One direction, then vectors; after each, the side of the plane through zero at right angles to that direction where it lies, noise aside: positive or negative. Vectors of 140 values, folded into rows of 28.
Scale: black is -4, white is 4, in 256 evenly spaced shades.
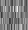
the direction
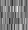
positive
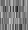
negative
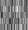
positive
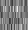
positive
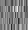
positive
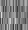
negative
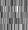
positive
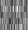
positive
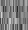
negative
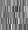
negative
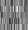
positive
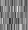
positive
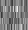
positive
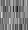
negative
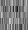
negative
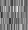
positive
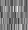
positive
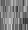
negative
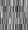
negative
